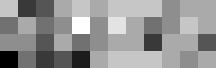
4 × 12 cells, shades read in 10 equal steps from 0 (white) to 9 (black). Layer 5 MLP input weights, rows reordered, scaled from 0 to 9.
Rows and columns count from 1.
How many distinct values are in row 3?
5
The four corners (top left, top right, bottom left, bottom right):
2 3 9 3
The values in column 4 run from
3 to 6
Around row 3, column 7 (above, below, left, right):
1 2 4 3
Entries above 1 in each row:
12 10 12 12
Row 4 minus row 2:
4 2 2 2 8 -1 1 -1 -3 -1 2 0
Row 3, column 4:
3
